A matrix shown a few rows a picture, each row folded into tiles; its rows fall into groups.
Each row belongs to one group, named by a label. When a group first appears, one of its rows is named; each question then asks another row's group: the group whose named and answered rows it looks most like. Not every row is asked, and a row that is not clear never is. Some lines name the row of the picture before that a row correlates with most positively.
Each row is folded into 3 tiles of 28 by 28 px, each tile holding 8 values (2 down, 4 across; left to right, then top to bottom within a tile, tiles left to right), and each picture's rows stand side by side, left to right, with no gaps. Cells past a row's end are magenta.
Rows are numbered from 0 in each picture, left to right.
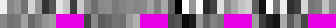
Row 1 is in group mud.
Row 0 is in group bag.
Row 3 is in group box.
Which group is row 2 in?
box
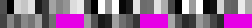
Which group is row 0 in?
box
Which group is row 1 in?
box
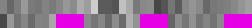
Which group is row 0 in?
mud
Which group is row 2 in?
mud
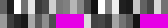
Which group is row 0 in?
box
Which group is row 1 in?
box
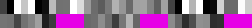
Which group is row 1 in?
bag
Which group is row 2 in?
box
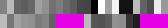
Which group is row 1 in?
box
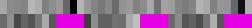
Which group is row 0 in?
bag
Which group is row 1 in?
mud
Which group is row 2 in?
bag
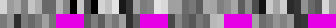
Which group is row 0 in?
bag
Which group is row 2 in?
mud
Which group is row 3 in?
box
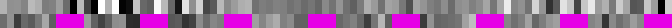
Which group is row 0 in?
bag
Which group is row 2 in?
box
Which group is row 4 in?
bag
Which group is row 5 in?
mud
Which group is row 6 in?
bag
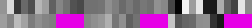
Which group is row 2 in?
box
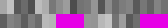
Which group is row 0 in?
mud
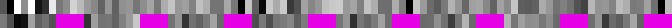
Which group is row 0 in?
box
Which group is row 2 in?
bag
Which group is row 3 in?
box
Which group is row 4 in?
bag
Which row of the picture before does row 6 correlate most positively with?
0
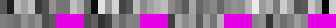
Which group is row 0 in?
box
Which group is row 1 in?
box
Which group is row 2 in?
mud
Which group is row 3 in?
bag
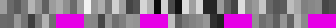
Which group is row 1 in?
bag
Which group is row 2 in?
box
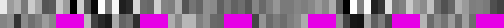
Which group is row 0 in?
bag
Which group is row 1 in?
box
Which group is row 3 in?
mud
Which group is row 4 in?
box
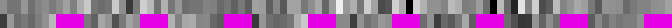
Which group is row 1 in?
bag
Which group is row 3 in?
mud
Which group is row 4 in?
bag
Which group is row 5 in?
bag
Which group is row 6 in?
box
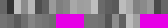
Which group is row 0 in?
box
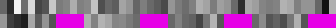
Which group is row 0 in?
box
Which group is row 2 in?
bag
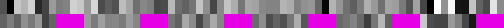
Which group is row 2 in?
bag
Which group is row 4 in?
bag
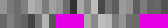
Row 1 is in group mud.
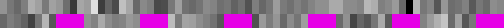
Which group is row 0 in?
bag
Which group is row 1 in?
mud
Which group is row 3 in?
mud
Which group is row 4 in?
bag
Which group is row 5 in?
mud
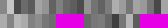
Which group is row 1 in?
bag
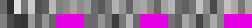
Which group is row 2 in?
bag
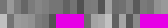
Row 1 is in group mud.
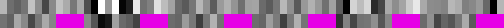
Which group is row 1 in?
box
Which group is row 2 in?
bag
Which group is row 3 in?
bag
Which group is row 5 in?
bag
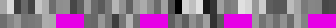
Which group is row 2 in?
box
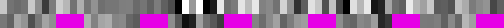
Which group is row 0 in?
bag
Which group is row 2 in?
box
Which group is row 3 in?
bag
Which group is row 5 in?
mud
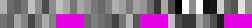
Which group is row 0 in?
bag
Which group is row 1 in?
bag
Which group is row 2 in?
box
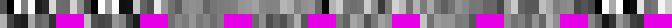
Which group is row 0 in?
box
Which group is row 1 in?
box
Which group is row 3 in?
bag
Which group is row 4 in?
bag
